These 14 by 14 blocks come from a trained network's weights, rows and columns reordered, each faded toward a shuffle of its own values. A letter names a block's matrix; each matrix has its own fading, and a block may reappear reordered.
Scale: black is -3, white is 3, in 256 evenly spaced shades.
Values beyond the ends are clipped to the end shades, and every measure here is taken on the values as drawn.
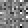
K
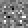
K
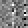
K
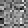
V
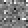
K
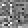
K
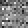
K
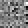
V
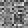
V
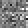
K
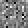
K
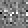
K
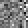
V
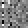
K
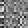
V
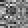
V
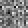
V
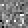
K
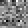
V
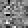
K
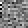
V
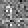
K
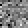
K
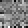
K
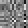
V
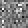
K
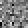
K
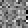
V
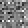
K
